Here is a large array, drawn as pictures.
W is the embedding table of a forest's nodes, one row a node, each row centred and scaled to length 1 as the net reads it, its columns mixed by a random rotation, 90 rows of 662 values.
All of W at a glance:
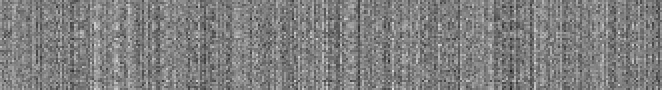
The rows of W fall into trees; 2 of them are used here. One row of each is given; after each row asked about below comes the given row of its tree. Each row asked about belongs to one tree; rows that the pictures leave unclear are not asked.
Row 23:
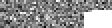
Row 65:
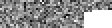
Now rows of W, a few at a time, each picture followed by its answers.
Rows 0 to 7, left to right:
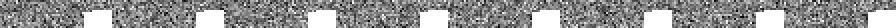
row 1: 65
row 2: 65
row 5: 65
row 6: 23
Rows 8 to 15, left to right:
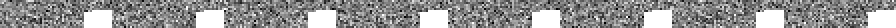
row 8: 65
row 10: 65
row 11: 23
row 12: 65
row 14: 65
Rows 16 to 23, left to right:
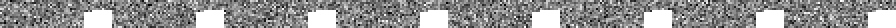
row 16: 65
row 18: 65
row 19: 65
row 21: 65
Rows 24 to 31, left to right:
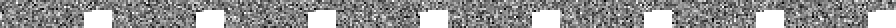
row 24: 23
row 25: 23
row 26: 23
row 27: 23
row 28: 23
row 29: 23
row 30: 65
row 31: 23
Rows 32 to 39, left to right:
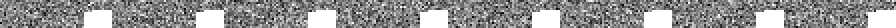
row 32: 65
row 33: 65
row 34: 65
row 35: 23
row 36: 65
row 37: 65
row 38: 23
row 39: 23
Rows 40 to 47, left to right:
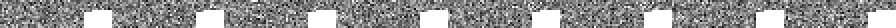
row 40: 65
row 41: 23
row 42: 65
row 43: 23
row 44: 23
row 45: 23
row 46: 23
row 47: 23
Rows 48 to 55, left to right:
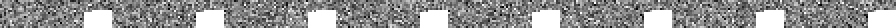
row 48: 65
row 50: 65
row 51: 23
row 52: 65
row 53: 23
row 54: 23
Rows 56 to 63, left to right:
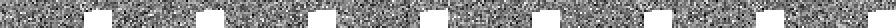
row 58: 23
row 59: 23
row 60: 23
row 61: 23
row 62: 23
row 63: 23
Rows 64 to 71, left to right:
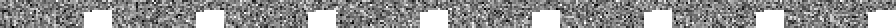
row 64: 23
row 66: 23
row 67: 65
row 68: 65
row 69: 23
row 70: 23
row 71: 23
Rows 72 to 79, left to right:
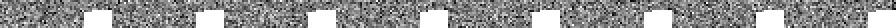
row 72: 65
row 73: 23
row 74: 23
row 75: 65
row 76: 23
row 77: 65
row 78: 23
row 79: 65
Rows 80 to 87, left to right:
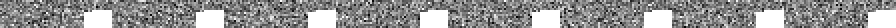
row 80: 65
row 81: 65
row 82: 23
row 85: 65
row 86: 23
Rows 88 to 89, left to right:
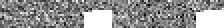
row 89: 23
